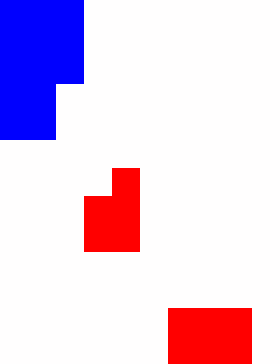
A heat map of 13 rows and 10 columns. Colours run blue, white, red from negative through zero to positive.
Average level on the scale: 50%. Mirror symmetry: none. Slope: up to the bottom right. Ninth with the highest average: bottom right. Ninth with the lowest average: top left.
